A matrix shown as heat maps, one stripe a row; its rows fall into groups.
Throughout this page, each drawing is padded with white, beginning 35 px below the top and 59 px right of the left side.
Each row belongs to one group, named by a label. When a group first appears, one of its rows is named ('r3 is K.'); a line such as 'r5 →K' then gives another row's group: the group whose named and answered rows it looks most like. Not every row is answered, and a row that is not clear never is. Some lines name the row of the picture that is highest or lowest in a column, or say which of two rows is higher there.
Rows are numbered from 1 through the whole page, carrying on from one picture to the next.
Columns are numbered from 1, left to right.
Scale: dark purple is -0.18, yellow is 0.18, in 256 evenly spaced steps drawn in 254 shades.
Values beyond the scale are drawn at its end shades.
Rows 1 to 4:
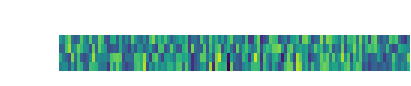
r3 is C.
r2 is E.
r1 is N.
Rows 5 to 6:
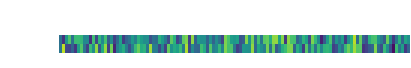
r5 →E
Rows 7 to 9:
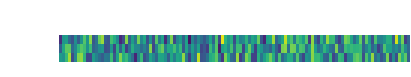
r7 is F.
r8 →F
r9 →E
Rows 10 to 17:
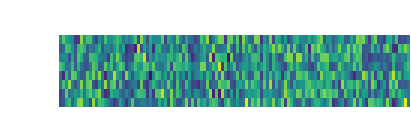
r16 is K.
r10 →N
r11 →E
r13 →C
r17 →E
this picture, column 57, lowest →12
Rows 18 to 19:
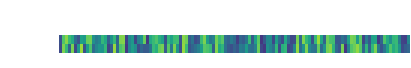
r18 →N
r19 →N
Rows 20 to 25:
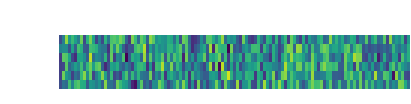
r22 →F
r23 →K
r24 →F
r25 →E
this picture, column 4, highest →25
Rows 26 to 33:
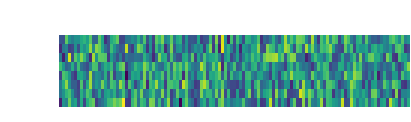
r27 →K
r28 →E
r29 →C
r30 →F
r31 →N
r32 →N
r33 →N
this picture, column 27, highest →27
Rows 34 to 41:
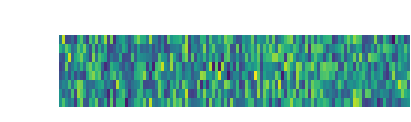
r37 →K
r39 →E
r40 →E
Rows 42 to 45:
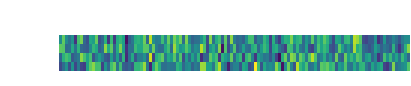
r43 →C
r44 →F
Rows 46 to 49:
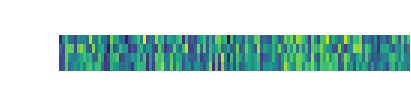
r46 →F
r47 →E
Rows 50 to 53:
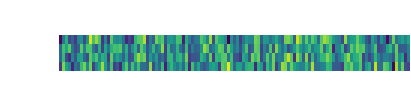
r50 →K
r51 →N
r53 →F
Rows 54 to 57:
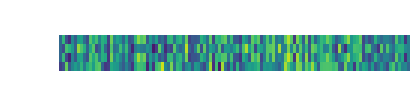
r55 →E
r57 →K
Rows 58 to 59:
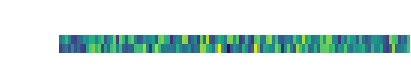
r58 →N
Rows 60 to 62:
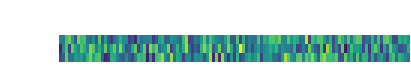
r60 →E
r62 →K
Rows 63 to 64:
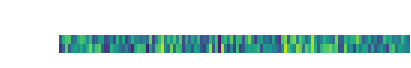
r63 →F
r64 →K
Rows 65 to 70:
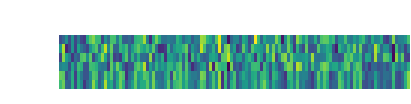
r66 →C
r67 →F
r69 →C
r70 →C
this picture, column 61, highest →67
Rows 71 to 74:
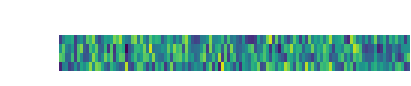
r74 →K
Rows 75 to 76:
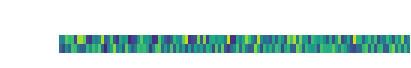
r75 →E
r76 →K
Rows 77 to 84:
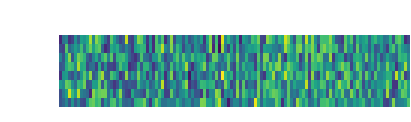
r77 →K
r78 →K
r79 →E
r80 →E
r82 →E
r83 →E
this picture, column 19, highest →84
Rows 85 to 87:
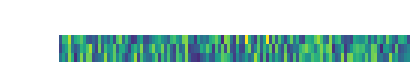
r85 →E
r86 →N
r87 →N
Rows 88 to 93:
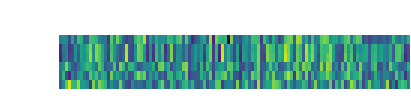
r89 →K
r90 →K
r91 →N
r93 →E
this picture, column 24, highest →91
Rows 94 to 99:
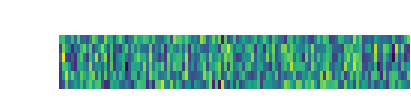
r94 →C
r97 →F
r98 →N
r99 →K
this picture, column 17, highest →94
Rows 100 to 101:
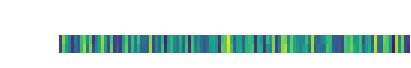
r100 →F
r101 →F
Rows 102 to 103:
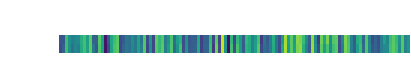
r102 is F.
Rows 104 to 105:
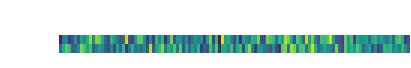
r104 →K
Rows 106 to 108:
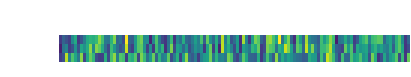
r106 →K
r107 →K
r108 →N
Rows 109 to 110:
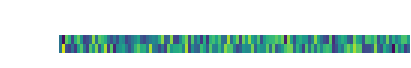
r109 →E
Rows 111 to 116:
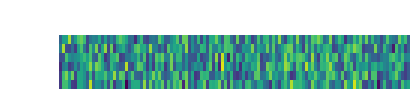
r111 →E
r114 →K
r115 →N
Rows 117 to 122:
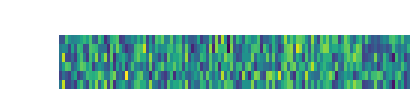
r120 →F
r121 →K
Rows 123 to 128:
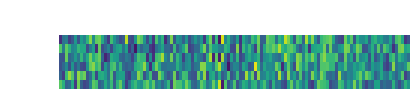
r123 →K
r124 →E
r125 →K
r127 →E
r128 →C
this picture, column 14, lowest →128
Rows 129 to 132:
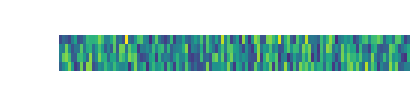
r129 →K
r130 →N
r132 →N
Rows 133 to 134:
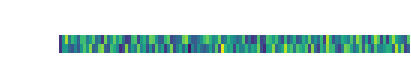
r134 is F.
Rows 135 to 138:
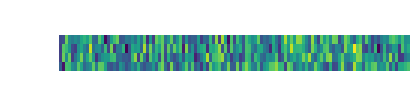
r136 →F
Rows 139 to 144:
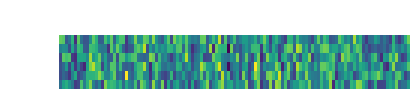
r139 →C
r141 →N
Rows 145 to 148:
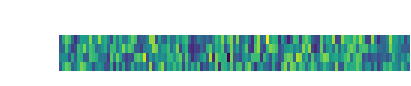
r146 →N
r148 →F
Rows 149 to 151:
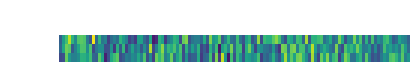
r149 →E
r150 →F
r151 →F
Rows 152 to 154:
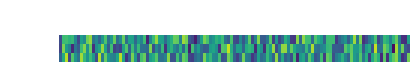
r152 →N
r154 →N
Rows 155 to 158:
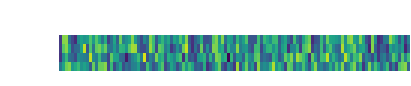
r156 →N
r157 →F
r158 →E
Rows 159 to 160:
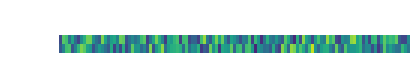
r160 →F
